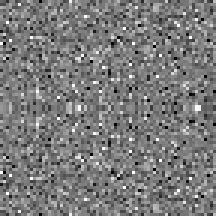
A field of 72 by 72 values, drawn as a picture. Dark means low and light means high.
It is mirror symmetric from top to bottom. There is no seam. The texture is fine-grained noise. There are no regular stripes. On average the colour sits 50% of the way up the scale.
